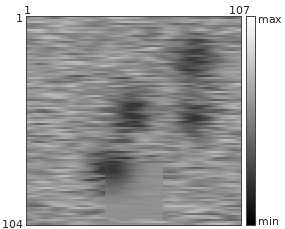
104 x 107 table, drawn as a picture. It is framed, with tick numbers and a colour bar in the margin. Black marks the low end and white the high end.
Calmest part: bottom middle. Odd patch: calmer, in the bottom middle. Average level on the scale: 50%. Dips: four.
